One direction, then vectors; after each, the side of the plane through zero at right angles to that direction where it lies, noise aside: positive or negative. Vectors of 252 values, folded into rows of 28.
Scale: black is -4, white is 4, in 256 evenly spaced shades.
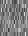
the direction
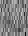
negative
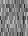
positive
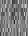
positive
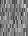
positive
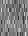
positive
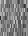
negative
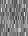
positive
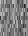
negative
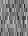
positive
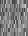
positive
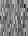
negative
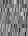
negative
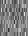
positive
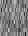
negative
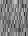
negative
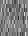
positive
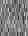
positive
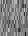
negative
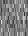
negative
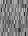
negative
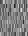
positive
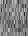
negative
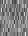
positive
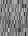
negative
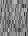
negative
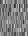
positive
